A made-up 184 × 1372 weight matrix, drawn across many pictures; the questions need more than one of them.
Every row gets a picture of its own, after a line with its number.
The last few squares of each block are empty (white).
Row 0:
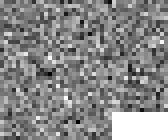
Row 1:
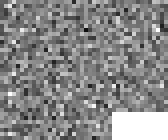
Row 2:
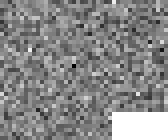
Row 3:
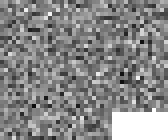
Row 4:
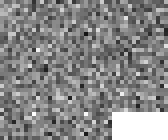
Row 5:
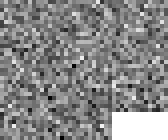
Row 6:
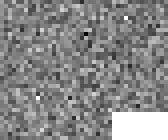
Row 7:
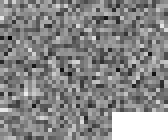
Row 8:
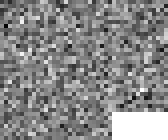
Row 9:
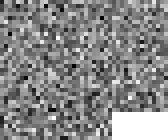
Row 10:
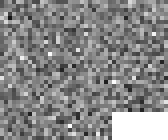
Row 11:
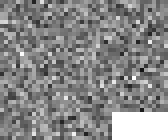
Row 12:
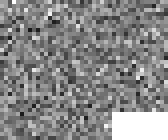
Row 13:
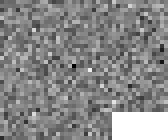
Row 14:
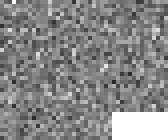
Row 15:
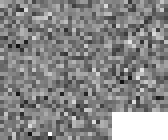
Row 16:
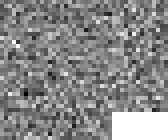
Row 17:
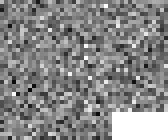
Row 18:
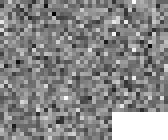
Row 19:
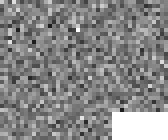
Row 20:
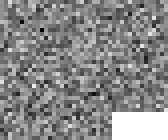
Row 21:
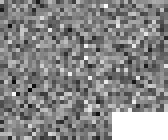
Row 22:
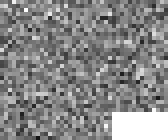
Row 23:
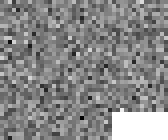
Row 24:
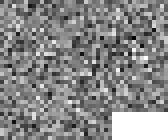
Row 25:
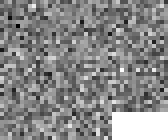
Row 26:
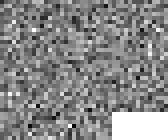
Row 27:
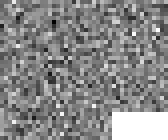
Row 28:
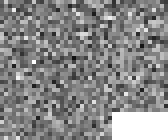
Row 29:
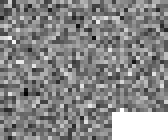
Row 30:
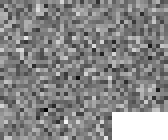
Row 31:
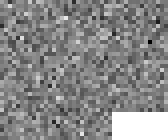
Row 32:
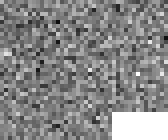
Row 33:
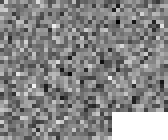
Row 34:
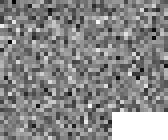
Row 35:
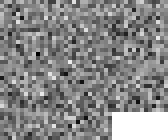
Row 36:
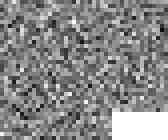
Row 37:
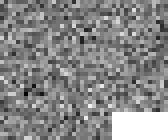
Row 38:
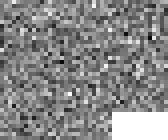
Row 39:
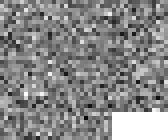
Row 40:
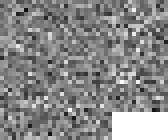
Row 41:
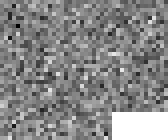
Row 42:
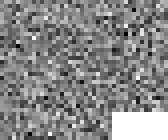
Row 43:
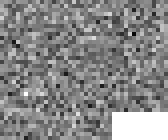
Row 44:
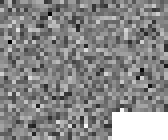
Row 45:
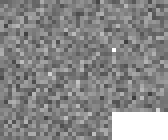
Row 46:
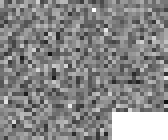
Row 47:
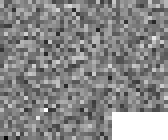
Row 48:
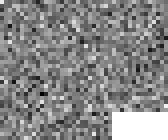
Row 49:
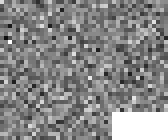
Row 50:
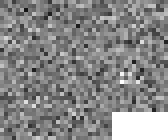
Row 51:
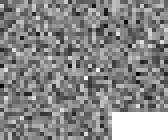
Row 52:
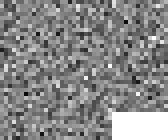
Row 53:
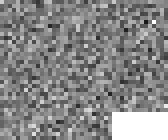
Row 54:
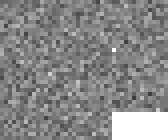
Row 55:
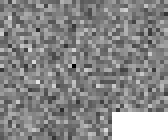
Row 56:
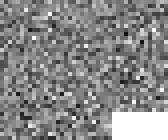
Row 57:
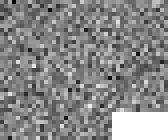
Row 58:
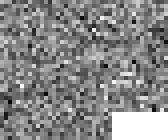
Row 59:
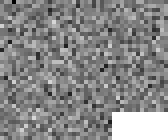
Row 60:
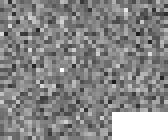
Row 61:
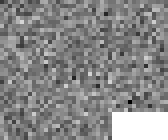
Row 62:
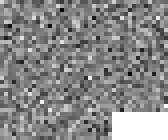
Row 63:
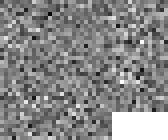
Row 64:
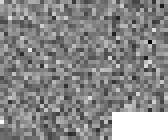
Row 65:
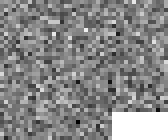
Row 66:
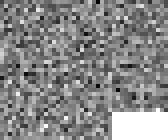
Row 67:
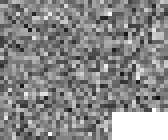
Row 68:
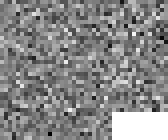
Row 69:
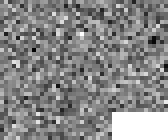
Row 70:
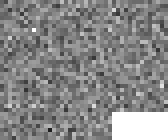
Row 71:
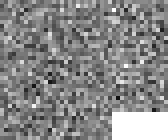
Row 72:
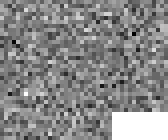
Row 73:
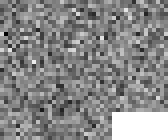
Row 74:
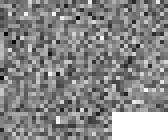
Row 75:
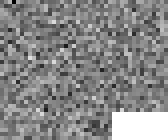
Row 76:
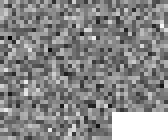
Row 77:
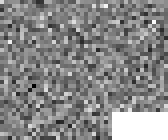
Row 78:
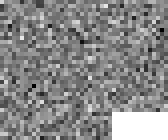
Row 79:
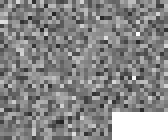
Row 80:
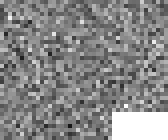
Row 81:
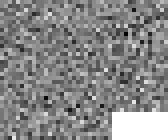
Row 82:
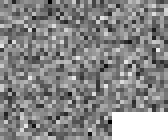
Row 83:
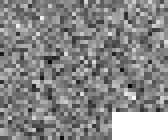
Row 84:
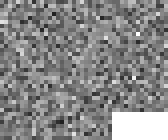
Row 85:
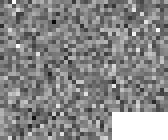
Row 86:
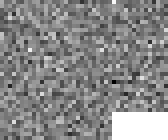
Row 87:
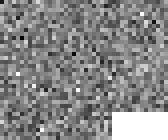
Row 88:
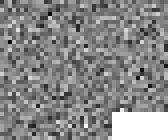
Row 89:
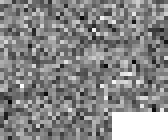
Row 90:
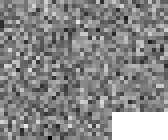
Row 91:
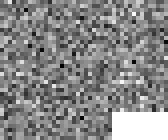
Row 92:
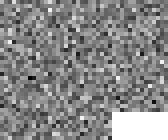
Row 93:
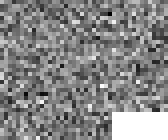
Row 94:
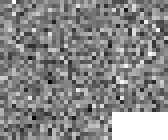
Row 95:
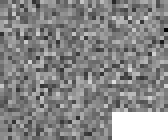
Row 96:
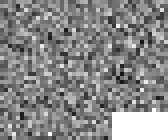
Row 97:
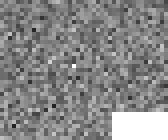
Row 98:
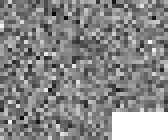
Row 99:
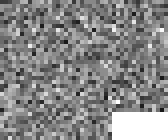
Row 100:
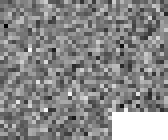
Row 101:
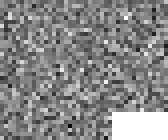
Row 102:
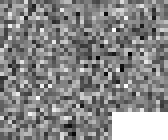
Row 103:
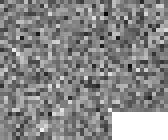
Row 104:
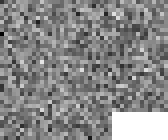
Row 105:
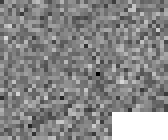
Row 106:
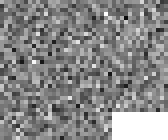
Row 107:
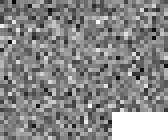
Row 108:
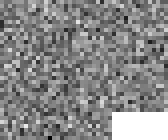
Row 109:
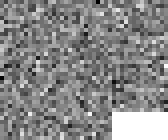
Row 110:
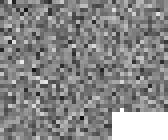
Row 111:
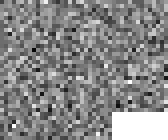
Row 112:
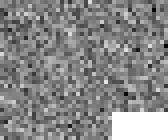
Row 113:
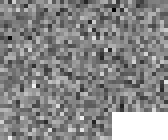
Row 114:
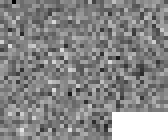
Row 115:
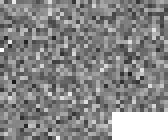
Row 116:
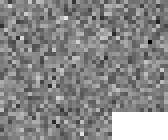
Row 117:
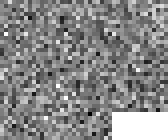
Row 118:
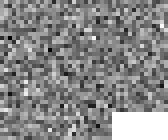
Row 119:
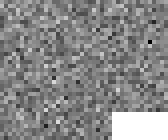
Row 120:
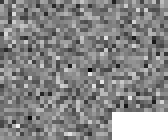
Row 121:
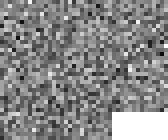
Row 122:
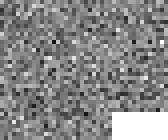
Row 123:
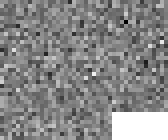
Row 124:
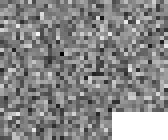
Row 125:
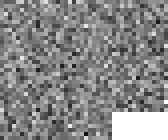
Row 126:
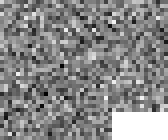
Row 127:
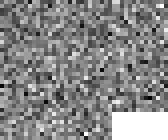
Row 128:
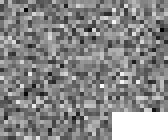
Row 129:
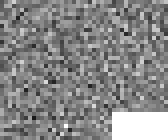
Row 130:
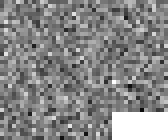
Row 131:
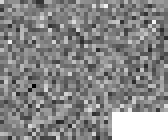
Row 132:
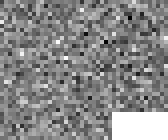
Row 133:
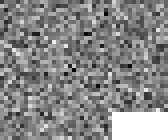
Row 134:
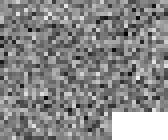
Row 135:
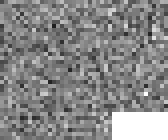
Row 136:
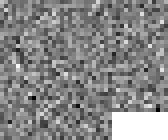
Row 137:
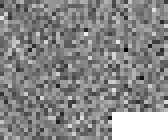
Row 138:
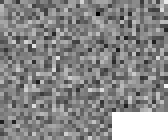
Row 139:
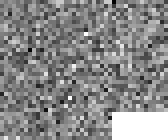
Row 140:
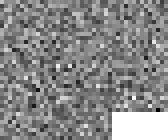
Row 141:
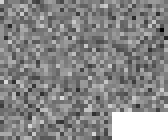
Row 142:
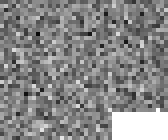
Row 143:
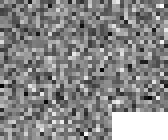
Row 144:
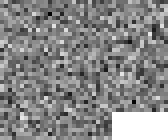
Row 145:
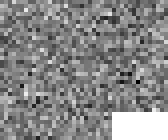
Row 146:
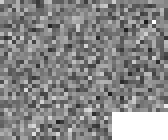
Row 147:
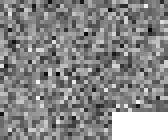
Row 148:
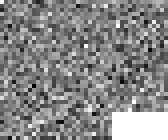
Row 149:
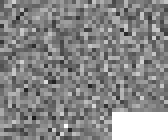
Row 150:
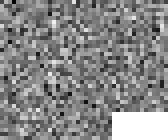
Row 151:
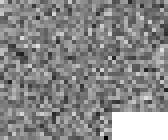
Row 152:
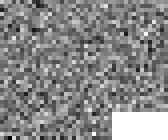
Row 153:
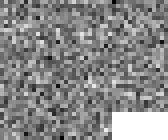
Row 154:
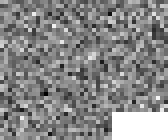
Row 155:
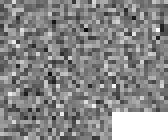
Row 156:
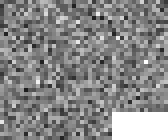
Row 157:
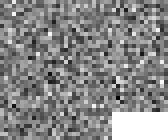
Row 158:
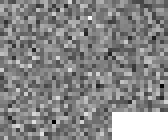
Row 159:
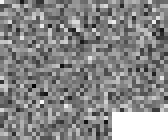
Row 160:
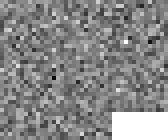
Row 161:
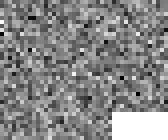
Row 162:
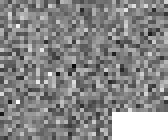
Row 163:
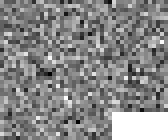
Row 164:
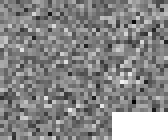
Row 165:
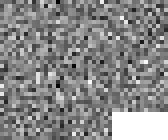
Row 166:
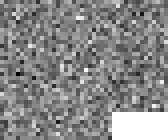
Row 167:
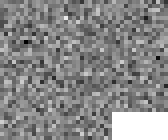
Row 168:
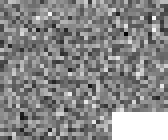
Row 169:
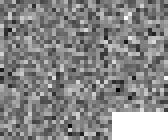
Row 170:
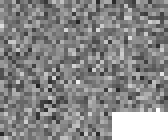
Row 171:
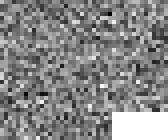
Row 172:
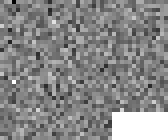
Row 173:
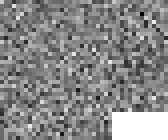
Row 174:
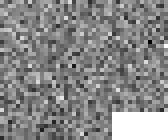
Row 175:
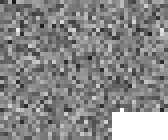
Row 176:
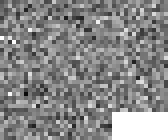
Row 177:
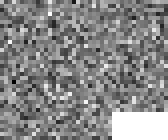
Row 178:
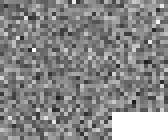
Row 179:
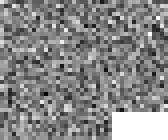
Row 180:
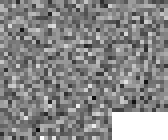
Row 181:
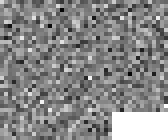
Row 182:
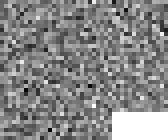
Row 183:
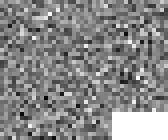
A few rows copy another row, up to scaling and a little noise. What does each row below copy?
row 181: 62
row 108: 90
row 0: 163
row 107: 34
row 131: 77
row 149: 129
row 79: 84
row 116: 31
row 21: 17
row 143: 127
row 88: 44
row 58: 89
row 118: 76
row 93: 171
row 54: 45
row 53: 146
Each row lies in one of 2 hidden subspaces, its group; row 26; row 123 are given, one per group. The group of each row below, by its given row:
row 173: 26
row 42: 26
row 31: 123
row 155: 26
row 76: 26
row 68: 26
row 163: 123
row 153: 123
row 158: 123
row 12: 26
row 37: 26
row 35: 26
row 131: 26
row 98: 123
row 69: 123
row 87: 26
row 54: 123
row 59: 26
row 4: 123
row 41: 123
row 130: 123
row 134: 26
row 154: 26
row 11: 123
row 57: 26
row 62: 26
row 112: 123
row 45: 123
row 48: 26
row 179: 26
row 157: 26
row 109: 123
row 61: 123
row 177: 26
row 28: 123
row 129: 26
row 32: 123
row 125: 123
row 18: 123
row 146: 26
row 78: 26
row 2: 123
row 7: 26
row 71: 26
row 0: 123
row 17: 26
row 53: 26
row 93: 26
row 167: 123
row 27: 26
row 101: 123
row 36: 26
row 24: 123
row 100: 123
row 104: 123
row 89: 26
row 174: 123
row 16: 26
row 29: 26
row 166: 26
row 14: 26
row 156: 123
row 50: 26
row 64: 123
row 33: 26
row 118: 26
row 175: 26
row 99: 26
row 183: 26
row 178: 123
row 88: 26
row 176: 26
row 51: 123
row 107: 26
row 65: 123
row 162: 123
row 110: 26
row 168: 26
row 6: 123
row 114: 26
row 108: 123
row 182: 26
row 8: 123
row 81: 26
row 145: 26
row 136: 123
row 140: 123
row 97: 123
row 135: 26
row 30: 123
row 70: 26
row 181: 26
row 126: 26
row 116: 123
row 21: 26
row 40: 26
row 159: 26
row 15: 26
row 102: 123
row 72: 26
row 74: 123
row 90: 123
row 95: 123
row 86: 123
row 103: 123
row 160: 123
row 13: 123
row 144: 26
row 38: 26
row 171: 26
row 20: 123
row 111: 123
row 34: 26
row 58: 26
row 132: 123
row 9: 123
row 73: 123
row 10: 123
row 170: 123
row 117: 123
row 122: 123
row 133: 123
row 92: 26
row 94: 26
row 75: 26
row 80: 123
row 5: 123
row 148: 26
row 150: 26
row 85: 26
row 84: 123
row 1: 26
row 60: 123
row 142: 123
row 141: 26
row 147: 123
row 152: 26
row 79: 123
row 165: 123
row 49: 26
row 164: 26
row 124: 123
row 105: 26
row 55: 123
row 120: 123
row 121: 123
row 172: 26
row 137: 123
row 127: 123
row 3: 26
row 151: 123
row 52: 123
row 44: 26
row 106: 123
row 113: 26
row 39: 26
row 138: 123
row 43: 26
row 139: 123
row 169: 123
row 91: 26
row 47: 123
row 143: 123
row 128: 26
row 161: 123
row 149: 26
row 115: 26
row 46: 123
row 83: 123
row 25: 123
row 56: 26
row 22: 26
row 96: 26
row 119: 123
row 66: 123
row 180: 26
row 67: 26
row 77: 26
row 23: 26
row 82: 26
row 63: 26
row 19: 26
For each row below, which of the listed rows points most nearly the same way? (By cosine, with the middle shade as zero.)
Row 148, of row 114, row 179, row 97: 114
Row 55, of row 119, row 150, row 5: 5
